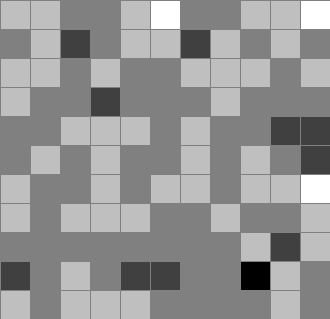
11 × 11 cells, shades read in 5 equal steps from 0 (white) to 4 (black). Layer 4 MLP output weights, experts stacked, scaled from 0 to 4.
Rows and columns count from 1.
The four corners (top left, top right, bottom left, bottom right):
1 0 1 2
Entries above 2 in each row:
0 2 0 1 2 1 0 0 1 4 0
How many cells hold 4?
1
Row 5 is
2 2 1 1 1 2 1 2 2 3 3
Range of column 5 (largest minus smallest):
2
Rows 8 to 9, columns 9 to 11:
2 2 1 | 1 3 1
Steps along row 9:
same same same same same same same down up down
